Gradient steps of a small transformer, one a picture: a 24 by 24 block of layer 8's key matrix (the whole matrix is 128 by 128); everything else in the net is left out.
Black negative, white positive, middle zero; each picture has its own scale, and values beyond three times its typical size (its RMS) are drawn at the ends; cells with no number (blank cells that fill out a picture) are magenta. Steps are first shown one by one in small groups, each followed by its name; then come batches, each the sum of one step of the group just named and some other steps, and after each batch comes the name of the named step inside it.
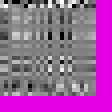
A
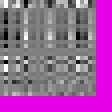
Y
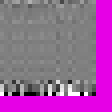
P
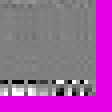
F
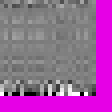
P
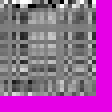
F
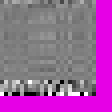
P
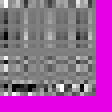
Y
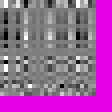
Y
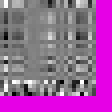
Y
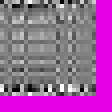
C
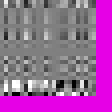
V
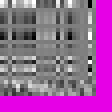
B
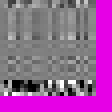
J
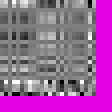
B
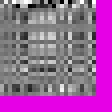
C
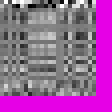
V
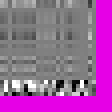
B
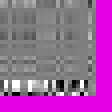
B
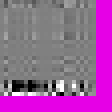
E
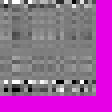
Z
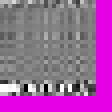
E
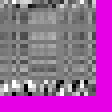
E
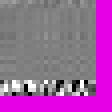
E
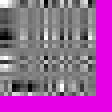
E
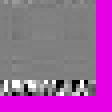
Z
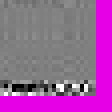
E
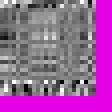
E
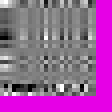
E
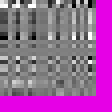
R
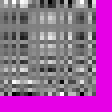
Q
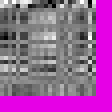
Q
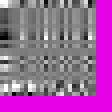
R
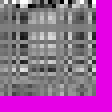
Q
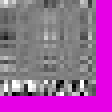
Q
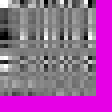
R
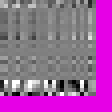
R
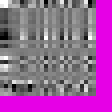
R
